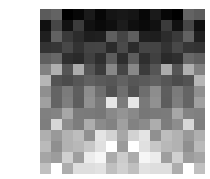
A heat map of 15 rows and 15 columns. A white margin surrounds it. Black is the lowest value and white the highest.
Stripes: none. Grain: fine. Slope: up to the bottom. Mirror symmetry: left to right. Odd rows or columns: none.
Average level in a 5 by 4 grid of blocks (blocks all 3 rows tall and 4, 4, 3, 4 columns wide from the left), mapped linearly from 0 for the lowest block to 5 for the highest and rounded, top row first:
1 0 0 1 / 2 1 1 2 / 2 2 2 2 / 3 3 3 3 / 4 5 5 4
